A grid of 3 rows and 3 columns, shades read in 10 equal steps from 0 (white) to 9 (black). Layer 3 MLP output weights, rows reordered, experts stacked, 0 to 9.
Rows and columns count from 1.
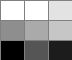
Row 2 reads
4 3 2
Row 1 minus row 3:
-9 -6 -7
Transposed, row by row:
0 4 9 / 0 3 6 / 1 2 8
